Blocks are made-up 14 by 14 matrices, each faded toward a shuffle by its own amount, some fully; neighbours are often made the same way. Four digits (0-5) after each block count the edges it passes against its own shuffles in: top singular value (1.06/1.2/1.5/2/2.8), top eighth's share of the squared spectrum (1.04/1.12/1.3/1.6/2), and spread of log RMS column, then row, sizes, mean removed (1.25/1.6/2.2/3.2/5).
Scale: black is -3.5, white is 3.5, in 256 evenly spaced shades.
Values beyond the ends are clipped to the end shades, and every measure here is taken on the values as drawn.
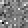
1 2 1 0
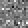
2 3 0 1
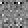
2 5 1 2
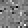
0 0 0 1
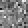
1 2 1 0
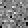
0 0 0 0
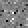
0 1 0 0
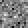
0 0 0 0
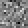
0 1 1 0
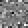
0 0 0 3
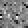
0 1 0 0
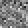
0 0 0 0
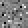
1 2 0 0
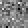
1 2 0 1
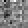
2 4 1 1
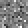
1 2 0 0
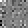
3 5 2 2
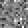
0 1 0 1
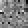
2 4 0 1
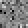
1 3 1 1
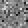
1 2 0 0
